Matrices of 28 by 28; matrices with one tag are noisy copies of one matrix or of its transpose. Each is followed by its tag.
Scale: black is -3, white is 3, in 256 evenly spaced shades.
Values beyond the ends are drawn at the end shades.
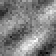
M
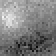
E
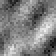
M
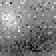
E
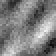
M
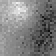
E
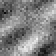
M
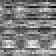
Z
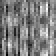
Z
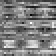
Z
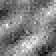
M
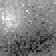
E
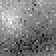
E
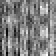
Z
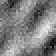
M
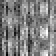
Z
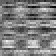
Z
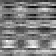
Z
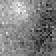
E
